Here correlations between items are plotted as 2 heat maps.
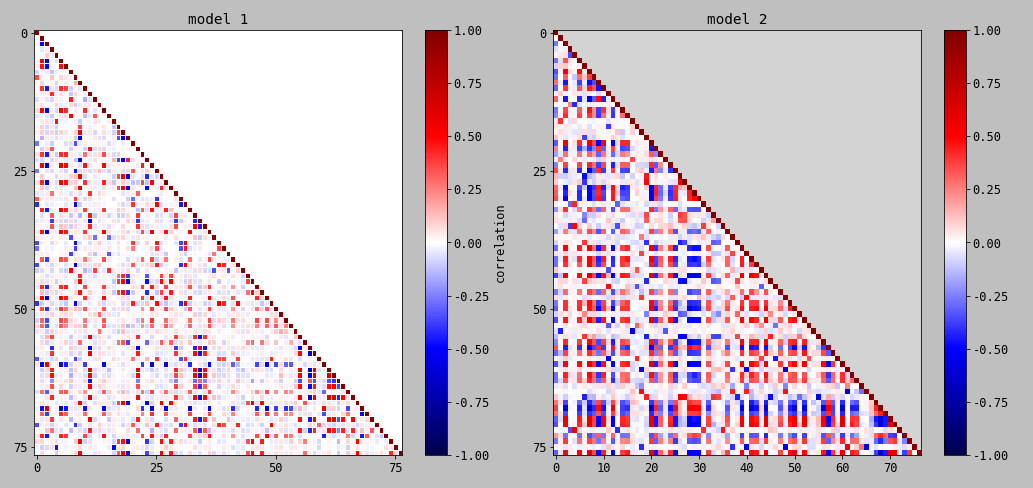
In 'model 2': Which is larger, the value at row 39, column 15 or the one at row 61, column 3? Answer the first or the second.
the first
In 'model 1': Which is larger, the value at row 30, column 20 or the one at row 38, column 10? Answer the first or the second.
the second
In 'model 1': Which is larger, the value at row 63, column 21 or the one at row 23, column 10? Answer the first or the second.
the second
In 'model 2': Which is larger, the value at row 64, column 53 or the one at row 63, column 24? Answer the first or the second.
the second
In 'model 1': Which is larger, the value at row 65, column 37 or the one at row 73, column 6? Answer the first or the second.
the second
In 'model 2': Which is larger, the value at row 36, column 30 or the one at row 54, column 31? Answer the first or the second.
the second
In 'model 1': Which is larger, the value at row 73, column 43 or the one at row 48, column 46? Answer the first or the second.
the second
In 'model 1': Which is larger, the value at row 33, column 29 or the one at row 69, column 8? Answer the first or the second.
the first
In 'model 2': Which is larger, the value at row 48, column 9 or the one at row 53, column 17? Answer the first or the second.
the second
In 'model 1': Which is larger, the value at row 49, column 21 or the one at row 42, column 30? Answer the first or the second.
the first
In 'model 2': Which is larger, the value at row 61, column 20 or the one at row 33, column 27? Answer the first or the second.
the second
